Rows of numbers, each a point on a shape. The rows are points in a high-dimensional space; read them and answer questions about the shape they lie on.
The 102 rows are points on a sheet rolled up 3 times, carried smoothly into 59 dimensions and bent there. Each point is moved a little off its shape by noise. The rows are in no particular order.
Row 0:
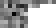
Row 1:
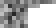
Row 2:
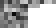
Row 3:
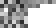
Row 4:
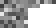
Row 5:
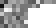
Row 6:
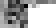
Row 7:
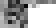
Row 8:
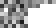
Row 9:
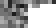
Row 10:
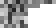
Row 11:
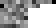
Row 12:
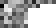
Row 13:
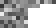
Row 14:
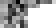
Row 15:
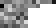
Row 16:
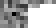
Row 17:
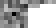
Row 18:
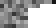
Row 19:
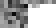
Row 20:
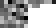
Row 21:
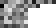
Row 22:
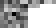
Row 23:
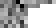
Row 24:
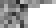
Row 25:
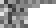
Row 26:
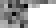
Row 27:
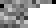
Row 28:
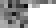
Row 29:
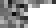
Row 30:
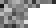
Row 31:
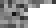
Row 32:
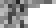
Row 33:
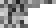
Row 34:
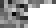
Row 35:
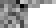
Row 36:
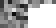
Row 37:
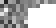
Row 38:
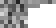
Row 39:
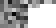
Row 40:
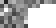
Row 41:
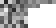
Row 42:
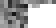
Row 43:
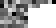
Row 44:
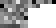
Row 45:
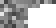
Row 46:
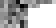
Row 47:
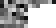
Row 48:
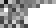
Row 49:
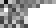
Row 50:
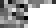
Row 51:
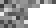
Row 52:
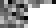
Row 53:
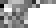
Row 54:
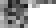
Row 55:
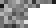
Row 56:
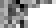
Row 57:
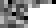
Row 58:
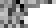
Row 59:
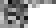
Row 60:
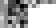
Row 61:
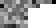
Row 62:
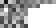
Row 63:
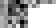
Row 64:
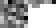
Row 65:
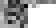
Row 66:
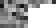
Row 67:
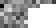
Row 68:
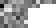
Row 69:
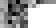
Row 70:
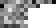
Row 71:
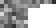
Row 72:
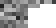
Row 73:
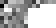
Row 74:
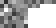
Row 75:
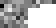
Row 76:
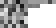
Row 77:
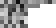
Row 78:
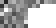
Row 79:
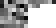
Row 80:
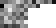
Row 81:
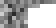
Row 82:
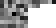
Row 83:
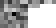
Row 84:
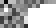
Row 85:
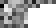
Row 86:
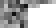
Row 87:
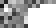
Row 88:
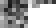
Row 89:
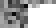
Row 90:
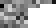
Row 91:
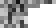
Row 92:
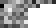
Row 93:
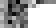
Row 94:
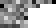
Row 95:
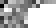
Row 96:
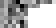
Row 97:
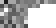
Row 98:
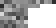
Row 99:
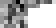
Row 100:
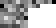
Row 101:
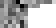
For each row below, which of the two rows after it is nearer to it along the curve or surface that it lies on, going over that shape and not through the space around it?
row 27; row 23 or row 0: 23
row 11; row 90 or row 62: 90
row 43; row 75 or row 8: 8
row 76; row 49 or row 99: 49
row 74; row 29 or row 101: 101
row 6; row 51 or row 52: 52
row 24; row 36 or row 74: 36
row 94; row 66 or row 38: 38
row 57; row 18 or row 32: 32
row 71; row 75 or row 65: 75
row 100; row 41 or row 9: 41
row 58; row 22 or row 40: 40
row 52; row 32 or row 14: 32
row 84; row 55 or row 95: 95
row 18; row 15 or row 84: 15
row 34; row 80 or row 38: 38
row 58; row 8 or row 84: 8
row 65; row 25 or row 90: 25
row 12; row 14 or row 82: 14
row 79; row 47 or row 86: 47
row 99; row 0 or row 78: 78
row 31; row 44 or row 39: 39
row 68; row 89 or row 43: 89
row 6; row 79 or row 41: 79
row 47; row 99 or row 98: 99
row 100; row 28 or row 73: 73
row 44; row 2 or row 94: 94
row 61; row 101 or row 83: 101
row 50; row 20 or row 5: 20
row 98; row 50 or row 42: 42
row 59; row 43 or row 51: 43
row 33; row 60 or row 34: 60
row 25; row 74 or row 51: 74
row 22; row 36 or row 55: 36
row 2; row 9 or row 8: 9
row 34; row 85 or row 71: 71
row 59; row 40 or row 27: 40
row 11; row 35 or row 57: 35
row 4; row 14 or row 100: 100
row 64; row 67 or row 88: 88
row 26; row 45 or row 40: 45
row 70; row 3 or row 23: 3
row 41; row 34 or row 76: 76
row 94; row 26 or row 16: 26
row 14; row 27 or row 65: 65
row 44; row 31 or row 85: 85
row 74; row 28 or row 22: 28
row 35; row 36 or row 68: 36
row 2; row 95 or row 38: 38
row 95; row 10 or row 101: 10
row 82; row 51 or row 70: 51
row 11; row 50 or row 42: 42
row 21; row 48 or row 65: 48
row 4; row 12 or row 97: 97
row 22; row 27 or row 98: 98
